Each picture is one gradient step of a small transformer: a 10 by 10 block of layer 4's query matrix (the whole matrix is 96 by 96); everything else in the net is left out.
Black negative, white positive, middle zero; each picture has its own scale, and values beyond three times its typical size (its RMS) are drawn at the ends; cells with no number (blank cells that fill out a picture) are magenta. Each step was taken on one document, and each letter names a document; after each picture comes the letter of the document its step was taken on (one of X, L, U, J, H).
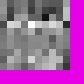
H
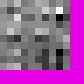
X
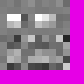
H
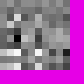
X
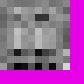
H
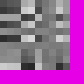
X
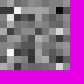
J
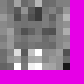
H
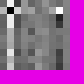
J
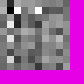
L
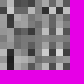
J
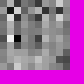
L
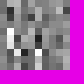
L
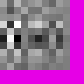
J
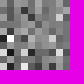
L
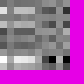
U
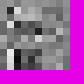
J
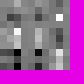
X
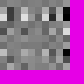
U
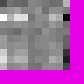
U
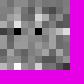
X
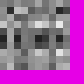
J
